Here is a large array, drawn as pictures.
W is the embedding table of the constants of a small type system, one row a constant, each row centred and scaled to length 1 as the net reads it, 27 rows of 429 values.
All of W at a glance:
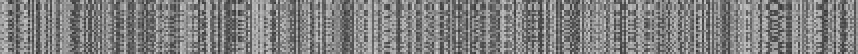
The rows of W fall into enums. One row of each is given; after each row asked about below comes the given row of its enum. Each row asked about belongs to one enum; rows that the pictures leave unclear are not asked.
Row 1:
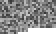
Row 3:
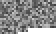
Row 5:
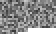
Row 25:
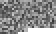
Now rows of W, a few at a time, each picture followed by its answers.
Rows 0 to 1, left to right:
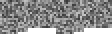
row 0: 5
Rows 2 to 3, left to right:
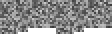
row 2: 3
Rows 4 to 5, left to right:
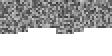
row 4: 3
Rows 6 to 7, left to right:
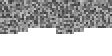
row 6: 1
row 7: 5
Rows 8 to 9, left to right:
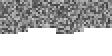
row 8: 3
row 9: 25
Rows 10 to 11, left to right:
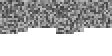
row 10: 5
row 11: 25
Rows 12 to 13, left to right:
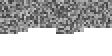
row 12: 1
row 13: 25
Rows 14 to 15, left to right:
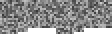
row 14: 5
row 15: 3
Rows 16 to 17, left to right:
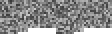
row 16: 1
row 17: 25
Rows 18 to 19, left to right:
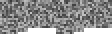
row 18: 5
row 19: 1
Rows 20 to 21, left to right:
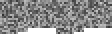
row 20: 5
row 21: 3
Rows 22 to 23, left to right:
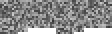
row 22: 25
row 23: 3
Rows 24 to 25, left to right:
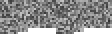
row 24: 1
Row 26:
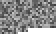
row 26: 3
